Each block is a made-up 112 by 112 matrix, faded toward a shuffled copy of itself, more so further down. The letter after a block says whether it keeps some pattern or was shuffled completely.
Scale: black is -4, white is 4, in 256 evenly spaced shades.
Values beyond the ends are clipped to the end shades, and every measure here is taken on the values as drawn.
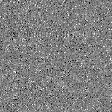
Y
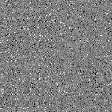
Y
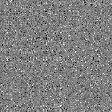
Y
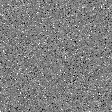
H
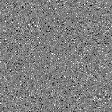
Y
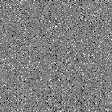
Y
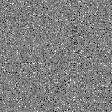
Y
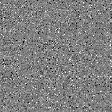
Y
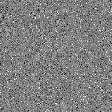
Y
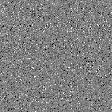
Y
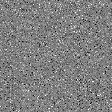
Y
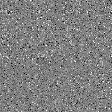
Y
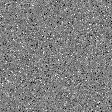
H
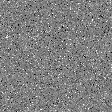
H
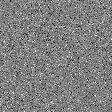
H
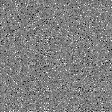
Y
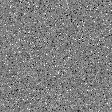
H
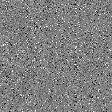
Y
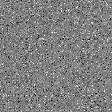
Y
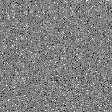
Y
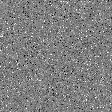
H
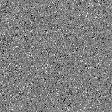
Y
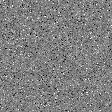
H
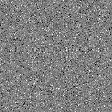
Y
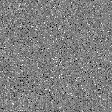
Y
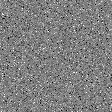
H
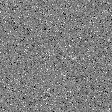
H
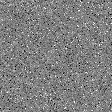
H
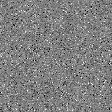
Y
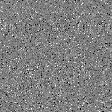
Y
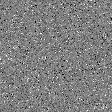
H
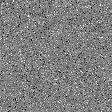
H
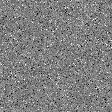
H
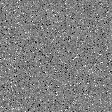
H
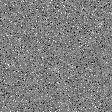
H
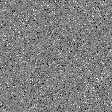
H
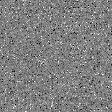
Y
